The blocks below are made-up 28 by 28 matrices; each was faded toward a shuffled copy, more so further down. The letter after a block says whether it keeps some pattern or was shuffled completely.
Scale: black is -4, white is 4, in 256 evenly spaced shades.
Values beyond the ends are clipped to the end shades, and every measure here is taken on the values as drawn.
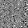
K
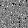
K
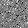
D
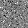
D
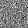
K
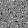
K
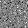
D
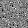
D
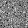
K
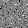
D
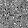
K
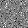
K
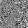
K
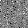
K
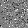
K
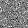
D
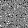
D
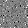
K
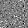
K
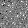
D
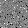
D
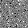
D
